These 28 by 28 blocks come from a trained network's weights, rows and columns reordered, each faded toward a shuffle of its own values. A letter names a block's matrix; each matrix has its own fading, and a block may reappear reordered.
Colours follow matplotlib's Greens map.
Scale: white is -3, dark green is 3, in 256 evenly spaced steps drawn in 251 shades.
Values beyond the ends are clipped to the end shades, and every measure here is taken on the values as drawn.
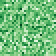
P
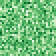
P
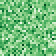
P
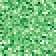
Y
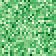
P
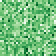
P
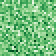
P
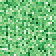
Y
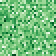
Y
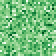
P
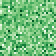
Y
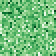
Y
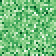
Y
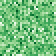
Y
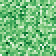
P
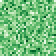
P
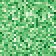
P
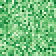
P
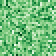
P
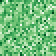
P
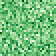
P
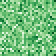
P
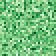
P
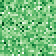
Y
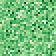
Y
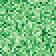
P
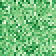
P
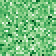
Y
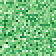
Y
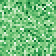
Y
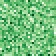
Y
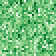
Y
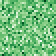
Y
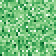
Y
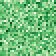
Y
